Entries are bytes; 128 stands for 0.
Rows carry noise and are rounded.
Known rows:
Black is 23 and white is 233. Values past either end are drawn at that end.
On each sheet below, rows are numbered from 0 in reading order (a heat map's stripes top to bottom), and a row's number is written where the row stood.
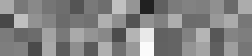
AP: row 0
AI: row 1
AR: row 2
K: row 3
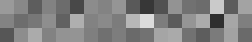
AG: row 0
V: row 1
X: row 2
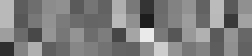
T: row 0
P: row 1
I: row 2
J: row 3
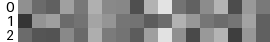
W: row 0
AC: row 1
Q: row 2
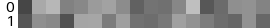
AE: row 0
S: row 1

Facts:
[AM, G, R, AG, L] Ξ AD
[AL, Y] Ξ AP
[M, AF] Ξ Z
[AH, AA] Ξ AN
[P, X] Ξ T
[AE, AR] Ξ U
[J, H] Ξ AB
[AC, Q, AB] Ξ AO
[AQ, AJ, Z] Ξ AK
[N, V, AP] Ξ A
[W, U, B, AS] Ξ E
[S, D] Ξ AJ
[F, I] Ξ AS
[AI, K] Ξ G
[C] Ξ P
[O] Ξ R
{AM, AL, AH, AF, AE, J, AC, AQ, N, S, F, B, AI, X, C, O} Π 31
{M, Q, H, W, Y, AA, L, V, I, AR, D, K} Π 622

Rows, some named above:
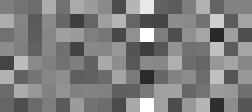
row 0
AR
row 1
G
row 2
M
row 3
AG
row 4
AI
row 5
T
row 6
F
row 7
H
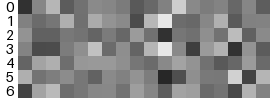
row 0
J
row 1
AR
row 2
AO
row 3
D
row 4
AQ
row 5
U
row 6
AL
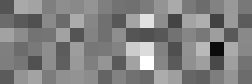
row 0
B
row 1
Q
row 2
Z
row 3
Y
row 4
L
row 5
X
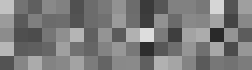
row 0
AS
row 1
AB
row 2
D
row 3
AJ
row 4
C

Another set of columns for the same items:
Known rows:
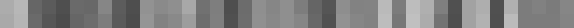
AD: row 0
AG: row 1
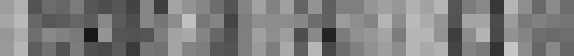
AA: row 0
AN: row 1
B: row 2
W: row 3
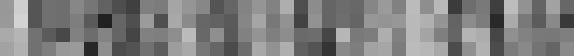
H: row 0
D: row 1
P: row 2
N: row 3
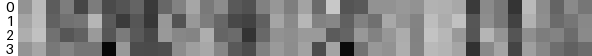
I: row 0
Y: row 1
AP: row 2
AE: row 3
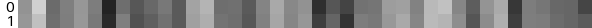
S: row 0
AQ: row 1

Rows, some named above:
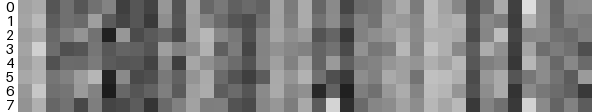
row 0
K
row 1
V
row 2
AH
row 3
Z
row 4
AA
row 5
AL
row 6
AF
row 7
AR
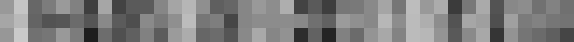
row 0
J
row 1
AN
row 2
AF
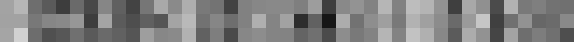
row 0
U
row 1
C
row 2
Z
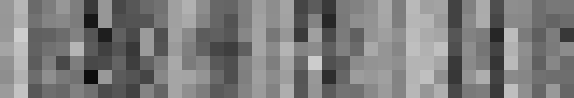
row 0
AC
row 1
B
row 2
M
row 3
Y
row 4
I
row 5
F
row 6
Q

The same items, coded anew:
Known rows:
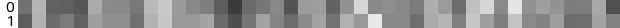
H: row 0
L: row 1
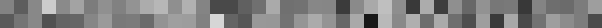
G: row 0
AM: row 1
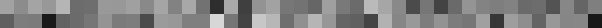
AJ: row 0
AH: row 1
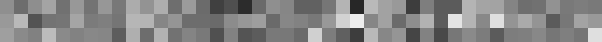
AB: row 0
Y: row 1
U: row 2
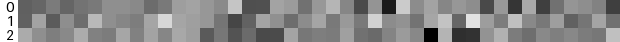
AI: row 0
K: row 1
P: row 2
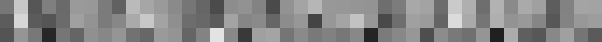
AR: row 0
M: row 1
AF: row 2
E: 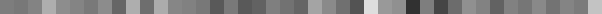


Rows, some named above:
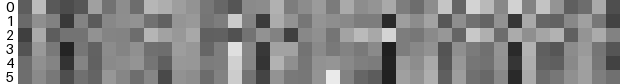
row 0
AA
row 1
AQ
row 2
I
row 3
AF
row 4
AQ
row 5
AE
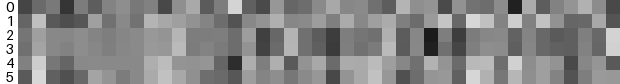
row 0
F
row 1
AA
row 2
Z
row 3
Z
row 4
D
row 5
M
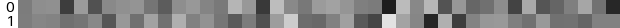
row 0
S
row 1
AN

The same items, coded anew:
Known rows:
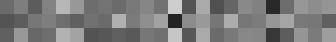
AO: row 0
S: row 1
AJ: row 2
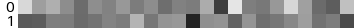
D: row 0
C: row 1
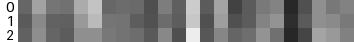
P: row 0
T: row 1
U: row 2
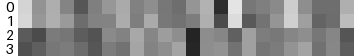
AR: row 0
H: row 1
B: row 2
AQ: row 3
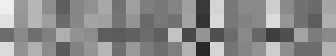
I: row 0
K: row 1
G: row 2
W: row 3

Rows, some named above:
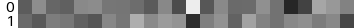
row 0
U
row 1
F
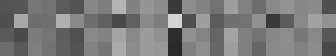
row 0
AE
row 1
Z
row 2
B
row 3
F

